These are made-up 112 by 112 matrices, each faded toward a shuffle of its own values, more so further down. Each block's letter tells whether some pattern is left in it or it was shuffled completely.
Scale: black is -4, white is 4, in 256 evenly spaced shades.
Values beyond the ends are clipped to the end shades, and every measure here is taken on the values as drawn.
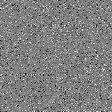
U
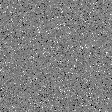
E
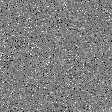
E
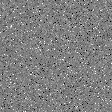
E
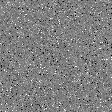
E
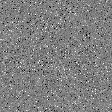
U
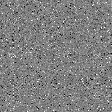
U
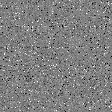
U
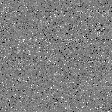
U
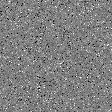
E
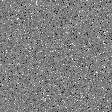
E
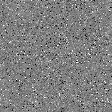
U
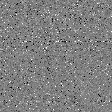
U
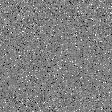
U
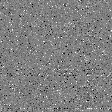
U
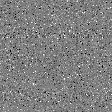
U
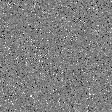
E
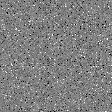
U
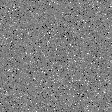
E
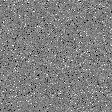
E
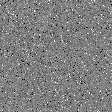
E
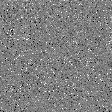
U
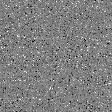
U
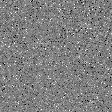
U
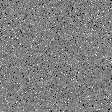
E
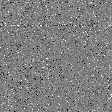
U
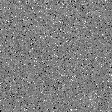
U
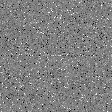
U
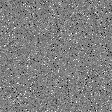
E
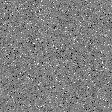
E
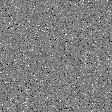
E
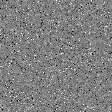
U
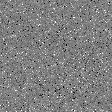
E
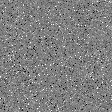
E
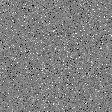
U
